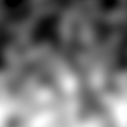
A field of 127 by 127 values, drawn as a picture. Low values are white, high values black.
Slope: up to the top. Stripes: none. Grain: smooth. Ninth with the highest average: top left.
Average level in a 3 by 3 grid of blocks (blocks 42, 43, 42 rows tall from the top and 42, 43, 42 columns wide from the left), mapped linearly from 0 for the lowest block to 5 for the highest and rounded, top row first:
544 | 333 | 001
